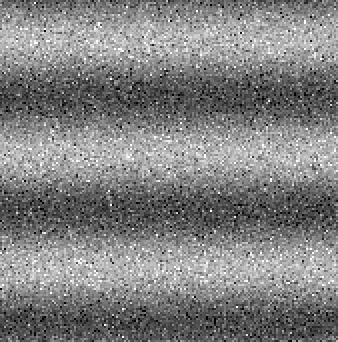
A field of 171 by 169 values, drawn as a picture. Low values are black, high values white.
Stripes: horizontal, repeating 3 times. Seam: none. Histogram: bell-shaped.
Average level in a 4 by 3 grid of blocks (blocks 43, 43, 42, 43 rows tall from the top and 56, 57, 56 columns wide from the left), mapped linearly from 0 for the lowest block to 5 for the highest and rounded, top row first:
5 5 5
3 3 3
0 0 0
2 2 2
